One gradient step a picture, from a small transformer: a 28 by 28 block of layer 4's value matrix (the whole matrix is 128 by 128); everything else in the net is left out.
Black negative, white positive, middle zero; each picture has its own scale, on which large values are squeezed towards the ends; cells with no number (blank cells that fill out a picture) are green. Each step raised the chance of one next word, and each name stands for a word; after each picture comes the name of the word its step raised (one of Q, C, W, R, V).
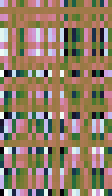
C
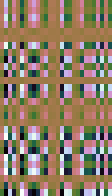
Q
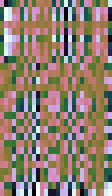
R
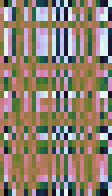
R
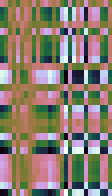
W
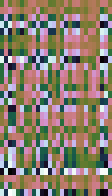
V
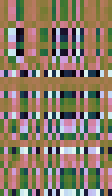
C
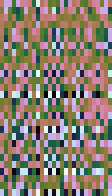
Q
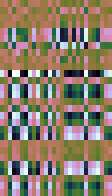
Q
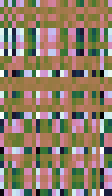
C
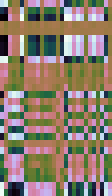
R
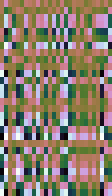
Q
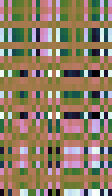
C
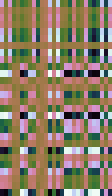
C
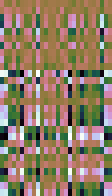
Q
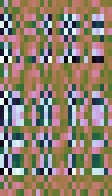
V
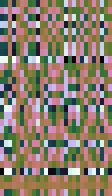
V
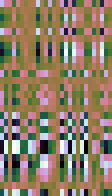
W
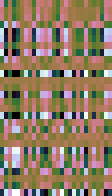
C
